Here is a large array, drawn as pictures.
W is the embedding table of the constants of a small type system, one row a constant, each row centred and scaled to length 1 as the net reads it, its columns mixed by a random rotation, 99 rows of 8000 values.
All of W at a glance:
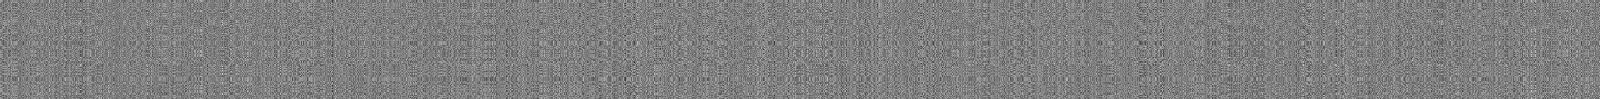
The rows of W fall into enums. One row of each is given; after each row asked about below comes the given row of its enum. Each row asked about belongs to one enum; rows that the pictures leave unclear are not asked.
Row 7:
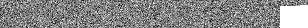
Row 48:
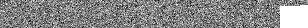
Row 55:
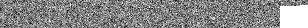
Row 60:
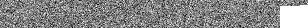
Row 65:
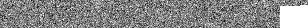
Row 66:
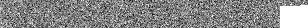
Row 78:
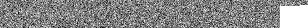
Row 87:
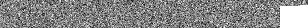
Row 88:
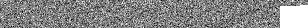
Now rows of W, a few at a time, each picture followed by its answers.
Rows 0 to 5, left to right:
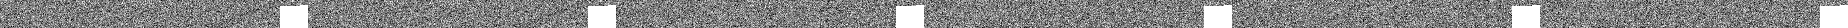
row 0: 88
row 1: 88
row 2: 7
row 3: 78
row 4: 48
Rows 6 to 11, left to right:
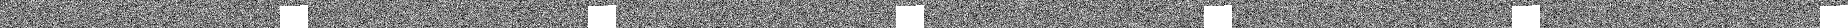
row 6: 48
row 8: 78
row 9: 65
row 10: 55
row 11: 55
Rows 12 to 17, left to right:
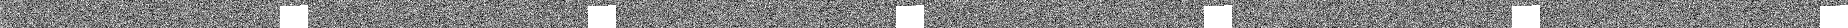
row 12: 66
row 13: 48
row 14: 7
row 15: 48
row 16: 78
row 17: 7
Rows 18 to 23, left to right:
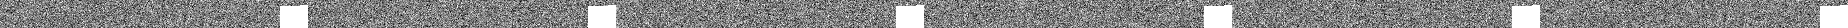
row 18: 60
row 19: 7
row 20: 66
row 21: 65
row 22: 66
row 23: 60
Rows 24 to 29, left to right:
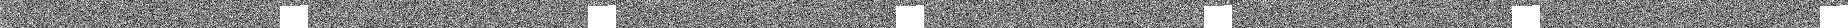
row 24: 66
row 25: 78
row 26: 48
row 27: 87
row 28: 48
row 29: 88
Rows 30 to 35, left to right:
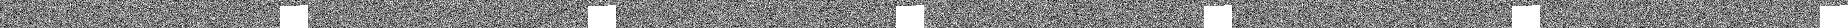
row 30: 55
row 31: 88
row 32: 7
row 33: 66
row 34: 55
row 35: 78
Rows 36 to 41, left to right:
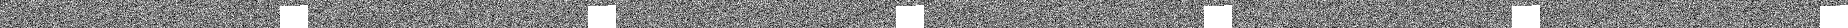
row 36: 48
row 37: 60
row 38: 88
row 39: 48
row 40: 78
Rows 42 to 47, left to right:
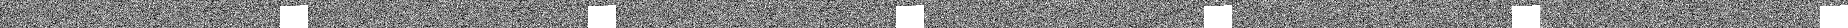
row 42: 7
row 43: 7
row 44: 7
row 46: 48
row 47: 66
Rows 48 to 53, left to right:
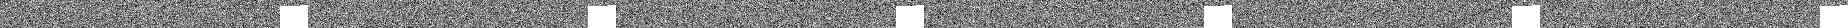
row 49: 78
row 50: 55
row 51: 55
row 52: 88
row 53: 78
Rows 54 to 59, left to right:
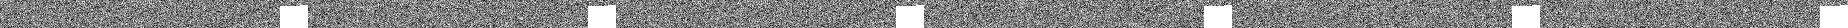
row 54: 88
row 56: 88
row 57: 65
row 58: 48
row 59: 78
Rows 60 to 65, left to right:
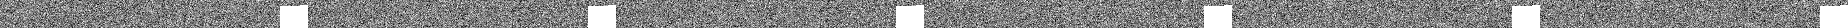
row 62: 7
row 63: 48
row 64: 65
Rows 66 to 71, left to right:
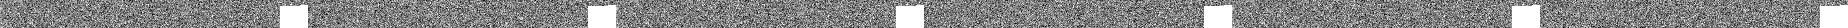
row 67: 55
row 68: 66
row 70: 66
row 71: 78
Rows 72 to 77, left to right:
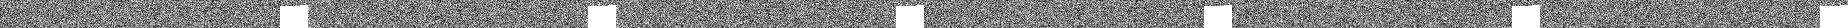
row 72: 7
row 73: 66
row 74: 66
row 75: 7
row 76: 55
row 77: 78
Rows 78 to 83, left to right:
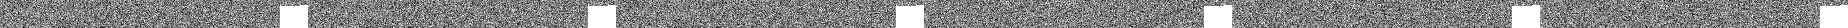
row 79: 78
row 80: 78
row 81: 88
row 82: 66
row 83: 66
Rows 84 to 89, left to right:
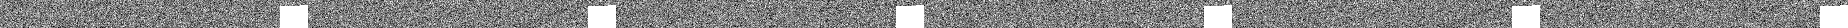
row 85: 88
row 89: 65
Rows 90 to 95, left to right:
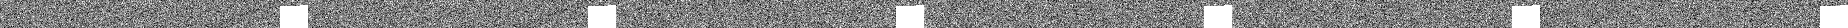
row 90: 88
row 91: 88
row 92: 87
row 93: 66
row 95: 7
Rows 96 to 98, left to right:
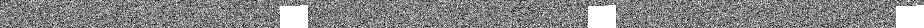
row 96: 48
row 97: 7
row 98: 88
